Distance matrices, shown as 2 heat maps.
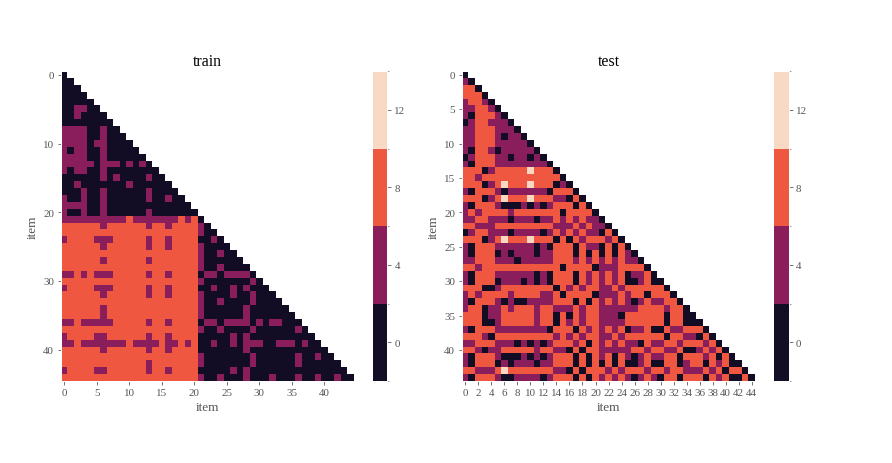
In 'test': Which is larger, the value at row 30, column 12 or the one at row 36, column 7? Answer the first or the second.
the second
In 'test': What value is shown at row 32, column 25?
4
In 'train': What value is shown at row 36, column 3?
4
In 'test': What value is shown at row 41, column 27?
4
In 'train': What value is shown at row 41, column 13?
8
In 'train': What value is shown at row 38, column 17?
8
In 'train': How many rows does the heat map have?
45
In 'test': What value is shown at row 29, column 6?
4
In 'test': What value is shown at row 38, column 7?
8
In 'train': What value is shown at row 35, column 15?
8
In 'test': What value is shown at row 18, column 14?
4
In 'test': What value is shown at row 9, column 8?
4
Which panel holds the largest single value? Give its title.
test
